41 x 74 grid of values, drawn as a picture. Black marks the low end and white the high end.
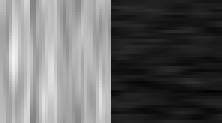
It is made of 1 by 2 panels. Panel 1,1: high, streaked downward. Panel 1,2: very low, streaked across, faint in contrast.
